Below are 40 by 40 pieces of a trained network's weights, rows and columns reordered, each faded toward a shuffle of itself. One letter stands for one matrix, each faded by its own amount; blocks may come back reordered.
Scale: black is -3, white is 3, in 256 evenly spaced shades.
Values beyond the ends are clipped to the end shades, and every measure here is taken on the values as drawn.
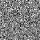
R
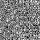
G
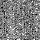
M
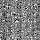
M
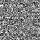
G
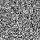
G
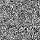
R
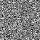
R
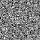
R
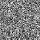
G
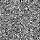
G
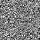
R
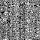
M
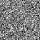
G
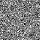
R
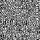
G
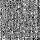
M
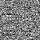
G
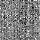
M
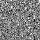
R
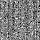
M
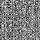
M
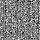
M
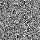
R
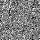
R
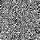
R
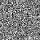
R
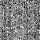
M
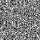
G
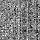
M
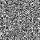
G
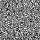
G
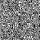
G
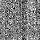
M
